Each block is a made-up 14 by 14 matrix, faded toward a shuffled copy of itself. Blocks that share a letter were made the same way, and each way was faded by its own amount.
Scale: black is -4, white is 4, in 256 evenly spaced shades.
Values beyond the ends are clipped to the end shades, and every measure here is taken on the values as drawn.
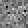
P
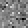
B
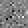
B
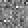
P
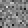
P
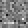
P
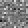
B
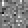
P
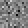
P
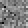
P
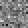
P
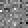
B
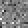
B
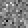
P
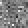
P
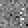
B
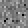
B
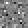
B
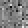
B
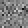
B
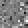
B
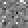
B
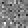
B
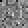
P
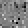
B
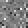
B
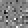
B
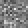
B
